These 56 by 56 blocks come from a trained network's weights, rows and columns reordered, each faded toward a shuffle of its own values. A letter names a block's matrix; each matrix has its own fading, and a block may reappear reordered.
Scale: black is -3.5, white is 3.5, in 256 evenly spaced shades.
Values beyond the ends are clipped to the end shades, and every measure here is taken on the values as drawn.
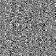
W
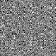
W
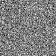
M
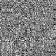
W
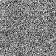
M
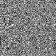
W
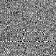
W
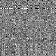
W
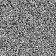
M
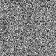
M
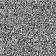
M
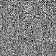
W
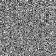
M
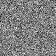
M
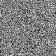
M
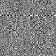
W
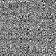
W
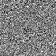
M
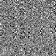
W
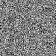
M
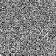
M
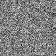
M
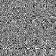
W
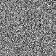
M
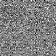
W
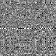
W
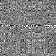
W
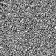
M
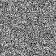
M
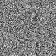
M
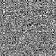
W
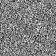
M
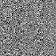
W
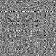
W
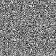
M
